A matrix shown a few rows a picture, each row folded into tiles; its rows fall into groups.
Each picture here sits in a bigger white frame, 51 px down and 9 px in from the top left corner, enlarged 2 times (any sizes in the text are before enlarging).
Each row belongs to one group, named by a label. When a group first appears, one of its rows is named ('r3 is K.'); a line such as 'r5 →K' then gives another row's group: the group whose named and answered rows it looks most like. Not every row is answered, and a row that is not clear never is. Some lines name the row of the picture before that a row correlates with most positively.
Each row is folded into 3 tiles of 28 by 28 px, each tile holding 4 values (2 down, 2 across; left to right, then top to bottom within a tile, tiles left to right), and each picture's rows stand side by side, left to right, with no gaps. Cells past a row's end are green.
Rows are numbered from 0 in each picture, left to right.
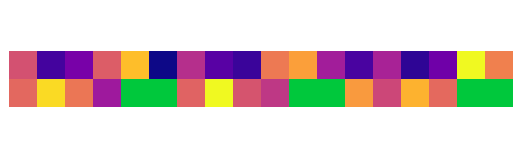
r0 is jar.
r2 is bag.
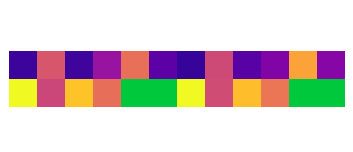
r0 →bag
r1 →bag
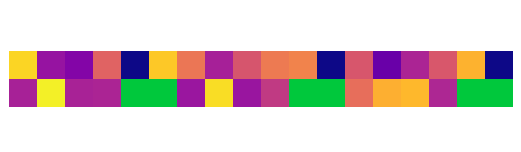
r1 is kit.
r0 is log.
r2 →jar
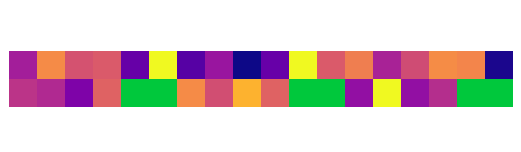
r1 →bag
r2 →kit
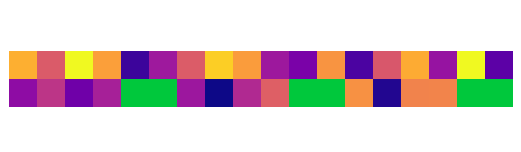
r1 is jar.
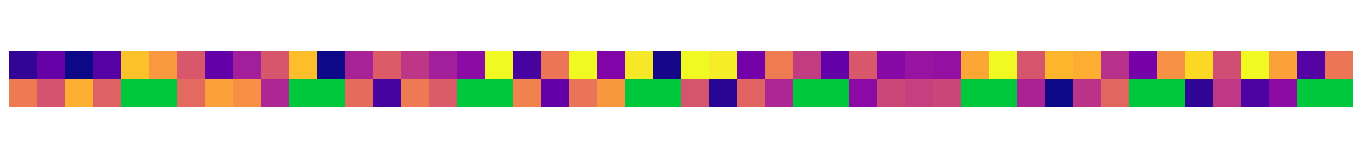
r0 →bag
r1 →jar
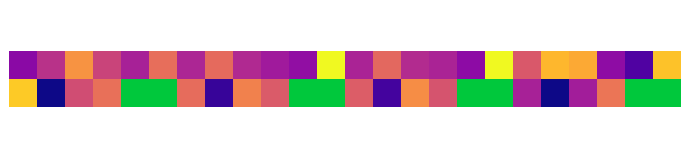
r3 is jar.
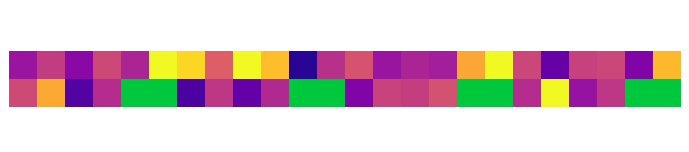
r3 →log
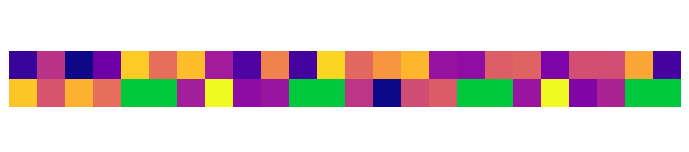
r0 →bag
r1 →log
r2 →jar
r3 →kit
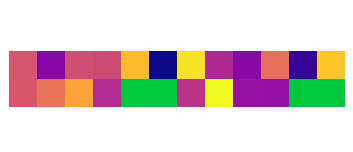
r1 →log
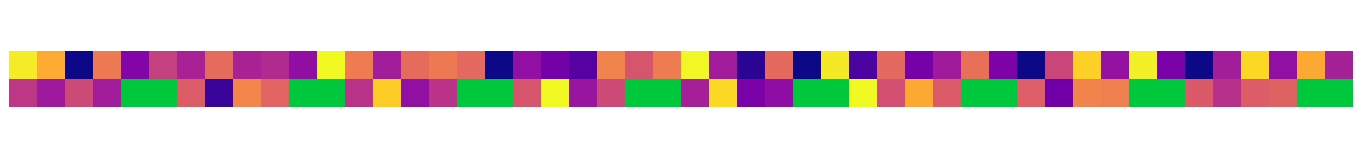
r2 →kit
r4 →log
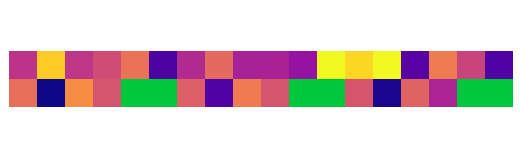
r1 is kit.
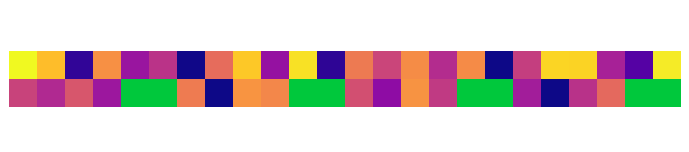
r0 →log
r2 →jar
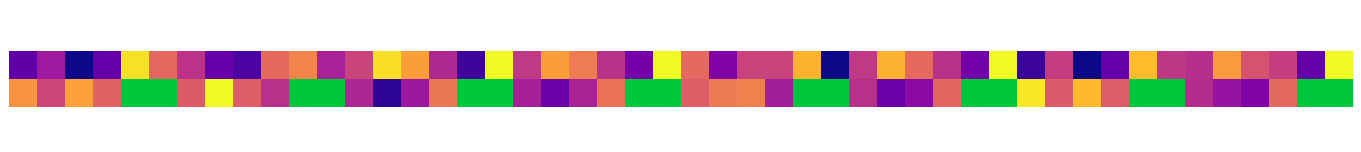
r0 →bag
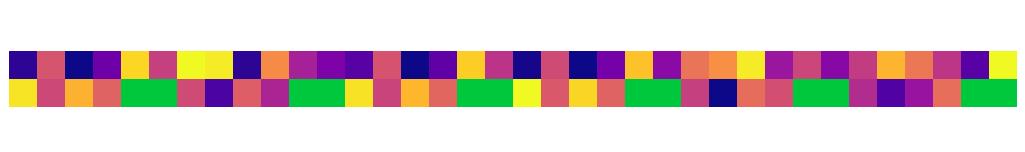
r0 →bag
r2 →bag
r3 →bag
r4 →jar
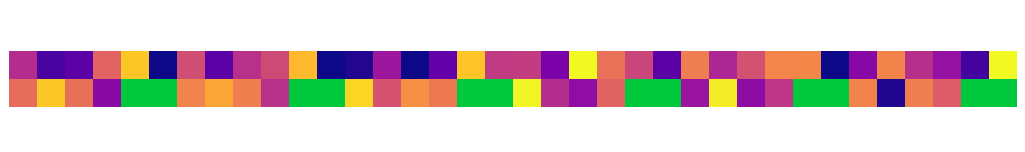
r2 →bag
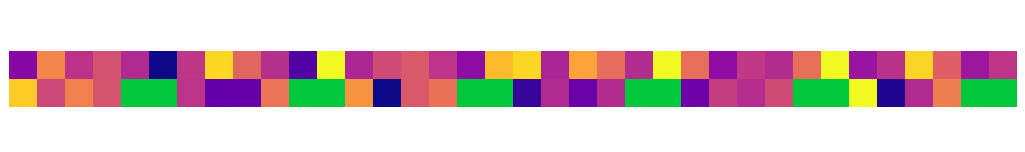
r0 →bag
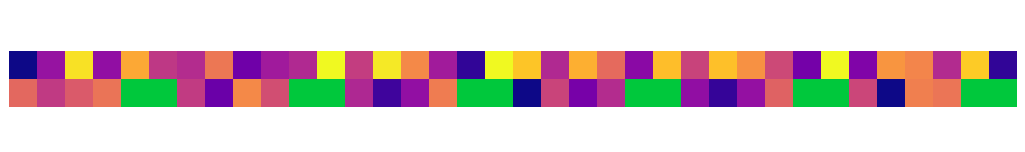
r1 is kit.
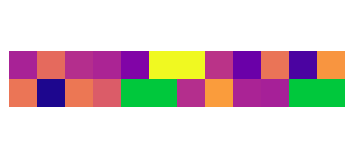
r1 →log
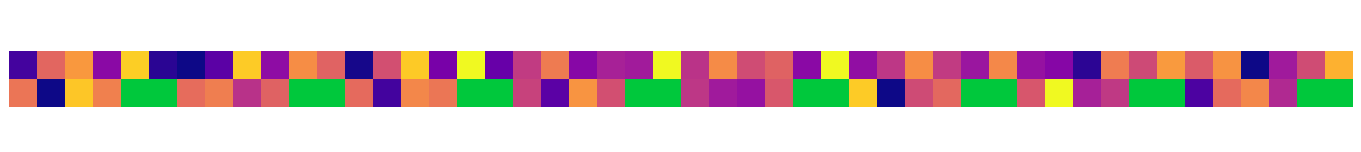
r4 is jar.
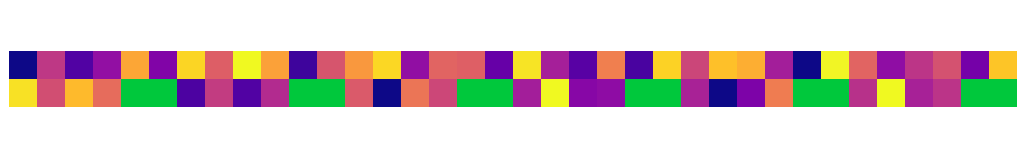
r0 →bag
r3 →log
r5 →log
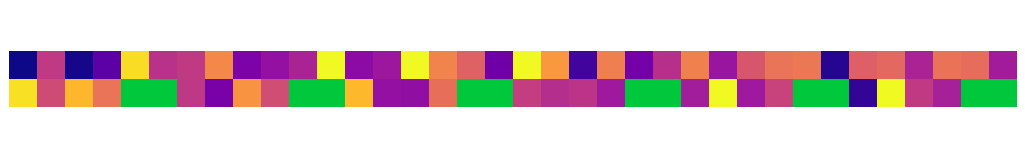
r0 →bag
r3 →log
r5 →kit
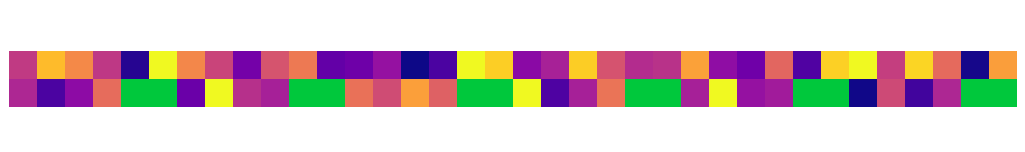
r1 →kit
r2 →bag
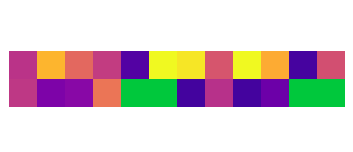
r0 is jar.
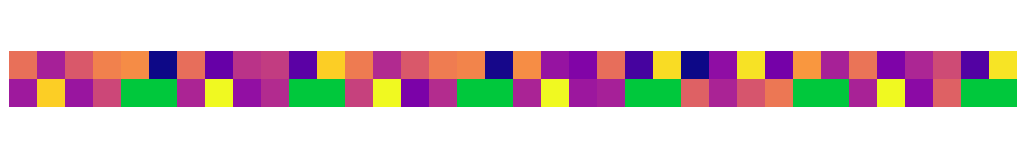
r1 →log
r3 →log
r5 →log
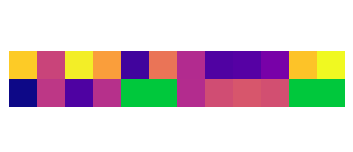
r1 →bag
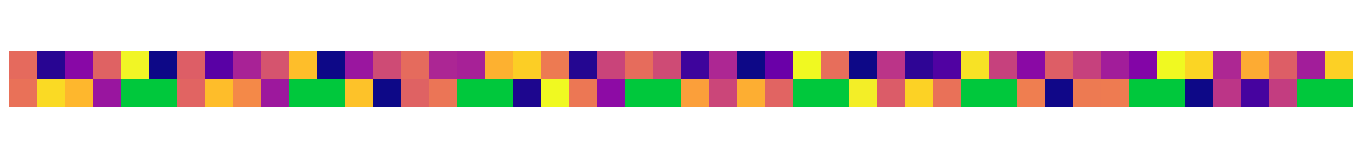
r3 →kit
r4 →bag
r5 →bag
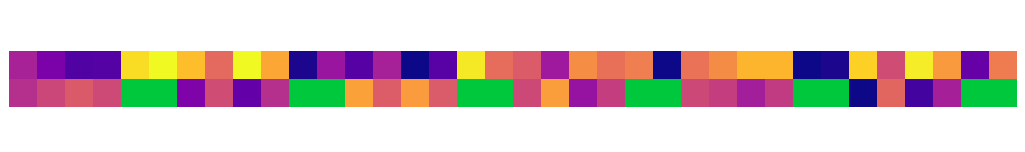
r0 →bag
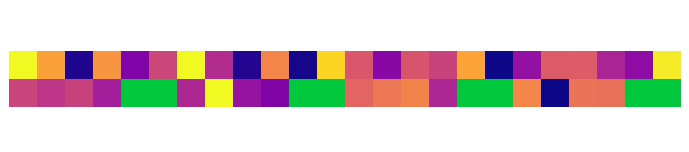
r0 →log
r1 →log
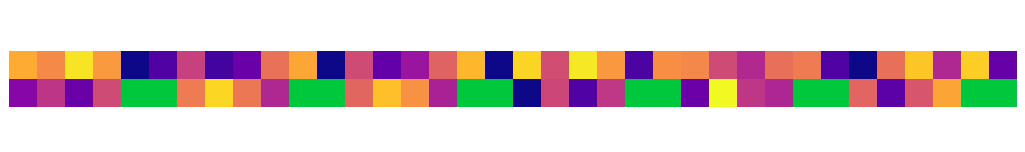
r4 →kit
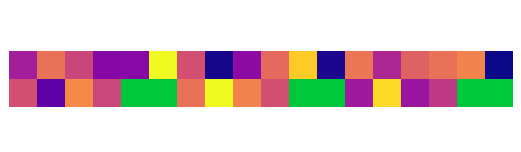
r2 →kit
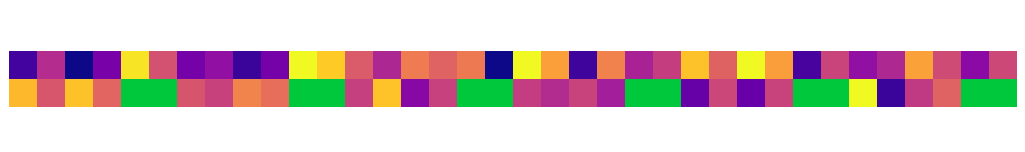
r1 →bag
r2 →kit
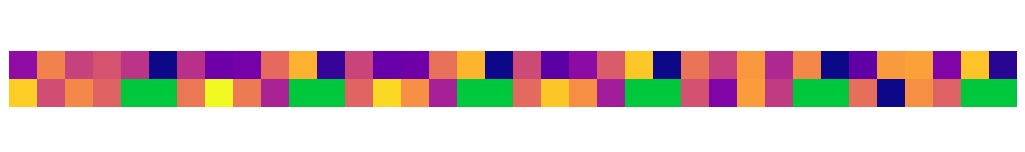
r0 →bag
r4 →jar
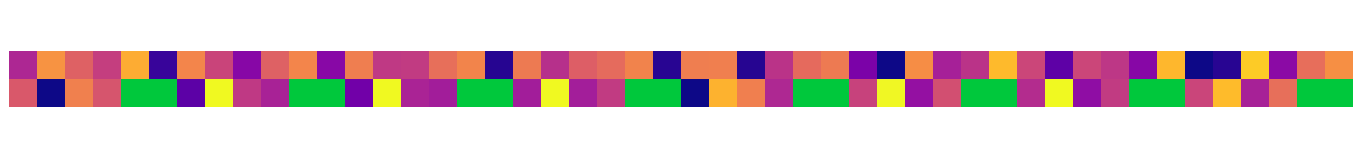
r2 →kit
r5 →log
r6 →log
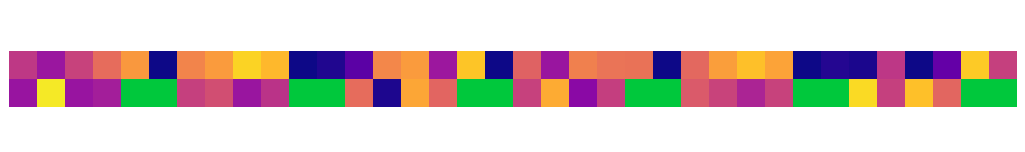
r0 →kit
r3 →kit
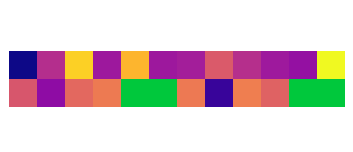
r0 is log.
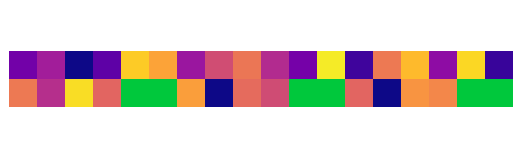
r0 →bag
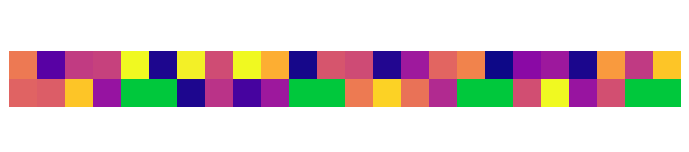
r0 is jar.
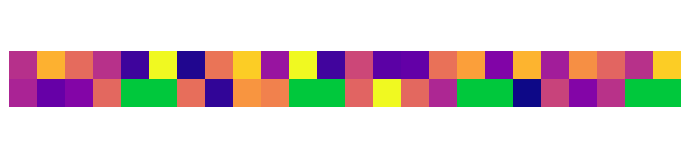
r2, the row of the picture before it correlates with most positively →2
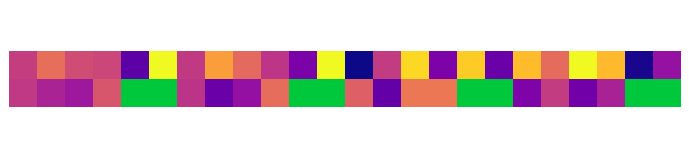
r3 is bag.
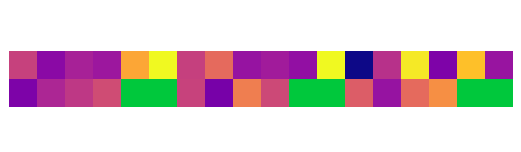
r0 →bag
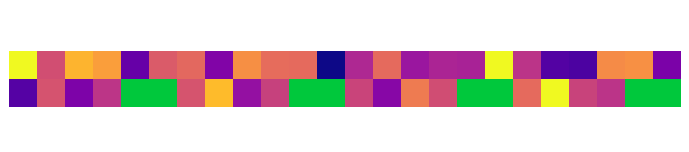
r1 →kit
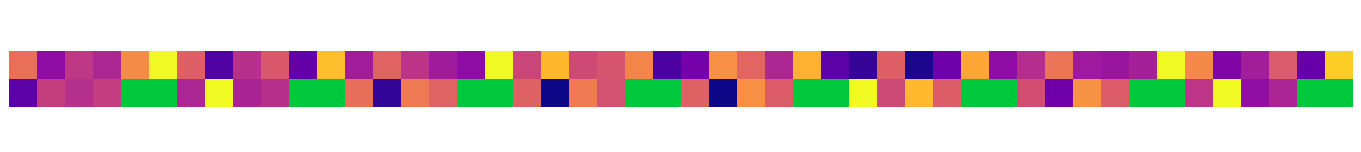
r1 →log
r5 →bag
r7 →log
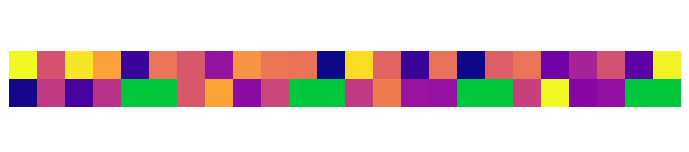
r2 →log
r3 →log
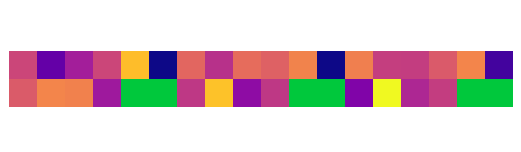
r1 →kit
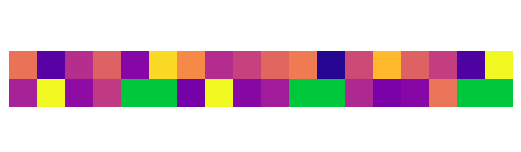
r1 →kit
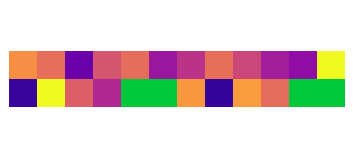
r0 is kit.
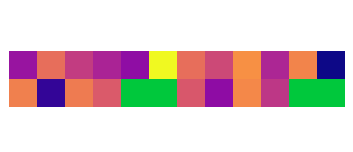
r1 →jar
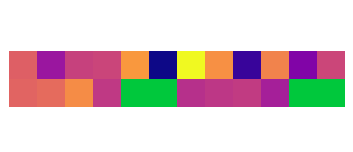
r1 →log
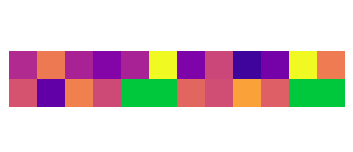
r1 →bag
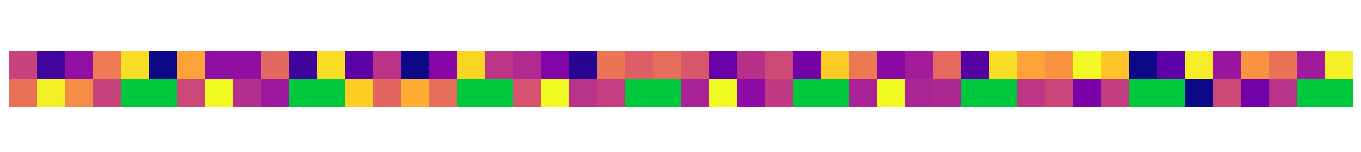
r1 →log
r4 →log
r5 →log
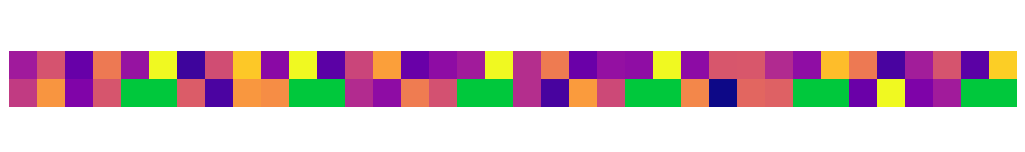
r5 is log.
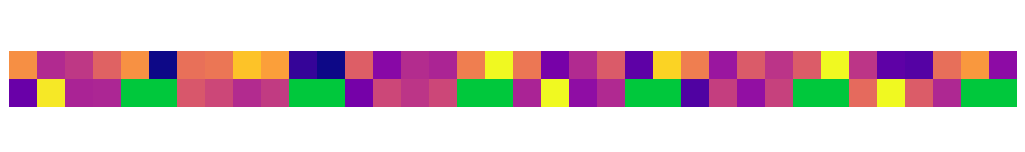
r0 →kit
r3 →log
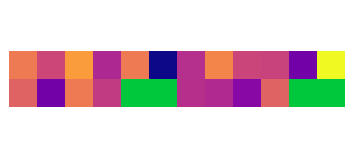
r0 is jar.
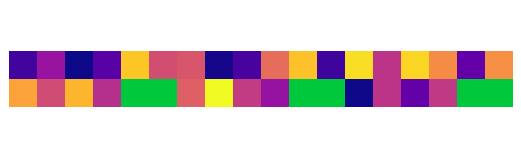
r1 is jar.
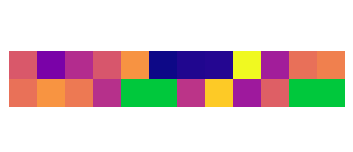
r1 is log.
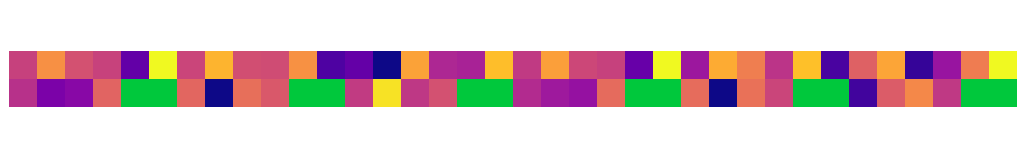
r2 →log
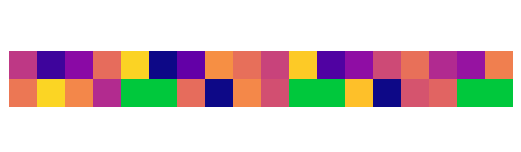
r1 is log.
